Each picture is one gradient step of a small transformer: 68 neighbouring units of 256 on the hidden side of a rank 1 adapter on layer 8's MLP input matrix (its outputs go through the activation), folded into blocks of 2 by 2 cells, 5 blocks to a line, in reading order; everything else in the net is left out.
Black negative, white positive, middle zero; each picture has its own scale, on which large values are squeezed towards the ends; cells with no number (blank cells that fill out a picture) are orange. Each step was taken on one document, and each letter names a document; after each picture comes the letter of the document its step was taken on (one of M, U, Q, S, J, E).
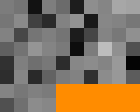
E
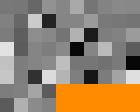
E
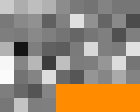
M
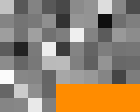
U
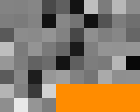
E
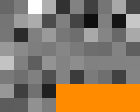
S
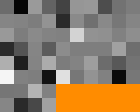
U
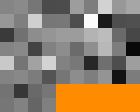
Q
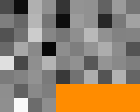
U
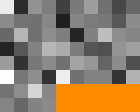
U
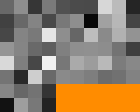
S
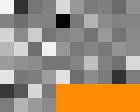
U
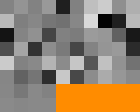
Q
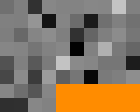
E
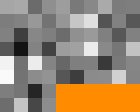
M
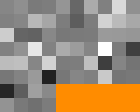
Q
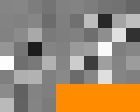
Q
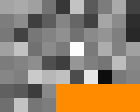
E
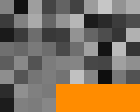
Q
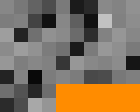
E
